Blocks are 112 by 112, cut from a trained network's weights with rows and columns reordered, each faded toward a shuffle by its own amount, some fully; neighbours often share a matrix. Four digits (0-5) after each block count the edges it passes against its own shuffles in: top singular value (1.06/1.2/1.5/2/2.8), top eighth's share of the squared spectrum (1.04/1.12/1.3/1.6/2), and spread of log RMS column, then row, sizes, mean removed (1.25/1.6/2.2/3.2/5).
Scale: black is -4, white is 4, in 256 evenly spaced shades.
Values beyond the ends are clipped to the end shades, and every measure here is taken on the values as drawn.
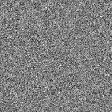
3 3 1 1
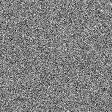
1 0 0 0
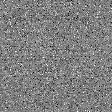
2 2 1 0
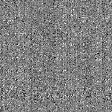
3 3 1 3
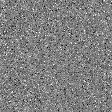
0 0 0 0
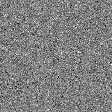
2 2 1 0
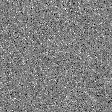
0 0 0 0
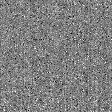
2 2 0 1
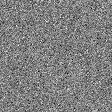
0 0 0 0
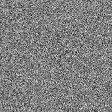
3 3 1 0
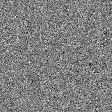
0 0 0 0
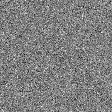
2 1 0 0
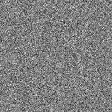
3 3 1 0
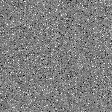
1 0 0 0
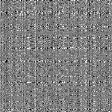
4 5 1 4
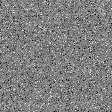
1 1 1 0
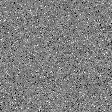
1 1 0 0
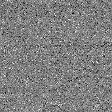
2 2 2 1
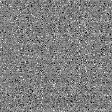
2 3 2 1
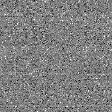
2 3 2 1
